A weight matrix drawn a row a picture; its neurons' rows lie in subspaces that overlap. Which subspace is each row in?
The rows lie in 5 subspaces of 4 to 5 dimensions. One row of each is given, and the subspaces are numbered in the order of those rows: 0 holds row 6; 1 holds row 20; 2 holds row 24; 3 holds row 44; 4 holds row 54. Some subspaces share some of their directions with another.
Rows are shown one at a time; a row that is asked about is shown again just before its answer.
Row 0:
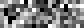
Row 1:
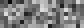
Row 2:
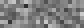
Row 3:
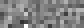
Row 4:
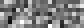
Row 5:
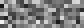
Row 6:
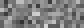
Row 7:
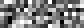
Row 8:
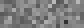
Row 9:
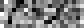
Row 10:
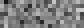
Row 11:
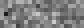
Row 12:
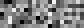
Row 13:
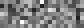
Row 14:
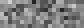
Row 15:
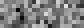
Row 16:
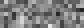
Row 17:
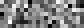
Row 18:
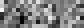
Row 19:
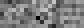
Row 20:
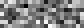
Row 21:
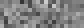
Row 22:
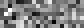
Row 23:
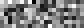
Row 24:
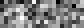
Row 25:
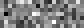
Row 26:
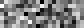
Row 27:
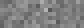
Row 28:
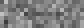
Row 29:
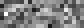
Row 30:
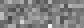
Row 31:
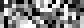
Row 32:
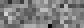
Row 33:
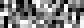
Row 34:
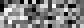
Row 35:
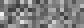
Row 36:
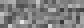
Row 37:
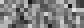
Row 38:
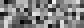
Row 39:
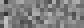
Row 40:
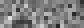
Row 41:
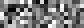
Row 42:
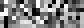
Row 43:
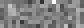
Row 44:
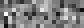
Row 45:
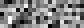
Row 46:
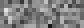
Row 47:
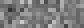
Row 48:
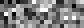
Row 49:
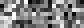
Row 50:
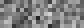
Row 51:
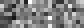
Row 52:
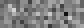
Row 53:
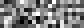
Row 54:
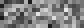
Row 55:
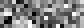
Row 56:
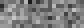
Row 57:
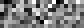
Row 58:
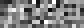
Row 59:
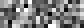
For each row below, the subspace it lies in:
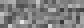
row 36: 1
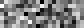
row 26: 4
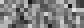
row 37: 0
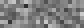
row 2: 1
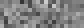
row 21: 4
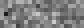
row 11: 0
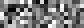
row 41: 4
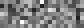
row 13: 4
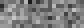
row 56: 2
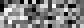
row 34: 2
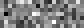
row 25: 0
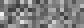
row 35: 4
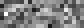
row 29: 4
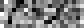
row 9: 0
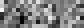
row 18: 2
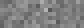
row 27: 0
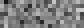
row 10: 3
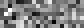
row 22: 0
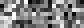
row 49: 2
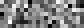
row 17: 0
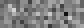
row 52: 4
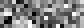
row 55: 3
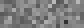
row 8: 3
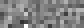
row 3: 1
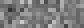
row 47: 4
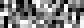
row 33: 1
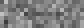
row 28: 4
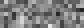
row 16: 3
